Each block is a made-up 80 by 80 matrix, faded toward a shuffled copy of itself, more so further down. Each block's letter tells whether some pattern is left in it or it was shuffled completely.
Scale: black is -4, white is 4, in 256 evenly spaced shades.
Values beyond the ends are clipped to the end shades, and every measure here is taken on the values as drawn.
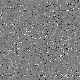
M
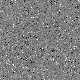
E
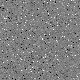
E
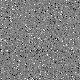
M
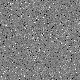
E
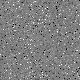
E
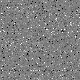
M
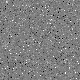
E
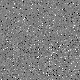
M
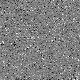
M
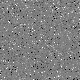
E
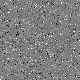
E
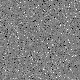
E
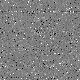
M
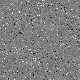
E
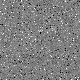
E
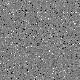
M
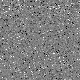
M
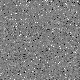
E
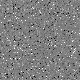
M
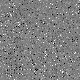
M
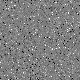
E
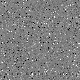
M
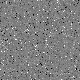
E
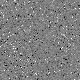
E
